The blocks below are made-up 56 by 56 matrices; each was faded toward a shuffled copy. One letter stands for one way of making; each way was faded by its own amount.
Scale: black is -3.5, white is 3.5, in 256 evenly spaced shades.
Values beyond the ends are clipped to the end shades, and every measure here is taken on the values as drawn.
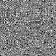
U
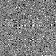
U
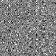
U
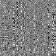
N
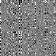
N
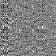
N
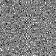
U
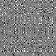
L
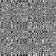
L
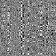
N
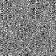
U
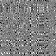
L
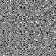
U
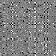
L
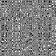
L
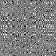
L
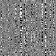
N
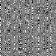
N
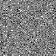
U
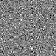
U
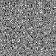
U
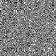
U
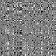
L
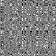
L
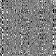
N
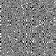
L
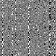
N
